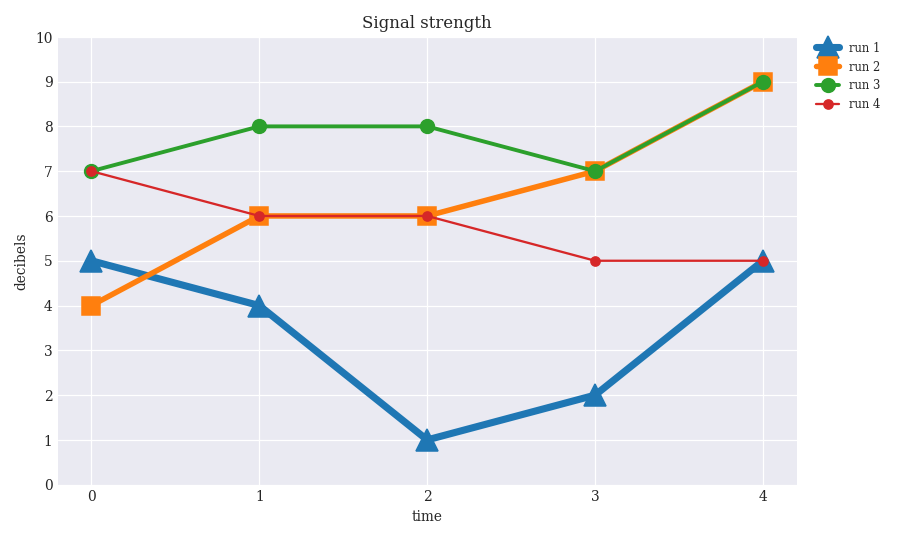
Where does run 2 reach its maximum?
4
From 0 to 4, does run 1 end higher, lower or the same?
the same
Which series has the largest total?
run 3
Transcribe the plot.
Title: Signal strength
x-axis: time, ticks 0 1 2 3 4
y-axis: decibels, ticks 0 1 2 3 4 5 6 7 8 9 10
Legend: run 1, run 2, run 3, run 4
Values:
run 1: 5 4 1 2 5
run 2: 4 6 6 7 9
run 3: 7 8 8 7 9
run 4: 7 6 6 5 5
